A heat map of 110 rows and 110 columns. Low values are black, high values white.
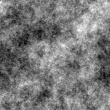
Ninth with the highest average: top right. Lone odd cells: none. Odd rows or columns: none. Stripes: none.
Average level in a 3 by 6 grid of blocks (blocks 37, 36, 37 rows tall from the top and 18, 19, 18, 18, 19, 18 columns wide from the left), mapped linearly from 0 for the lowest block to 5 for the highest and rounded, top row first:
2 1 1 3 5 5 | 0 1 4 4 3 1 | 2 3 2 3 3 2
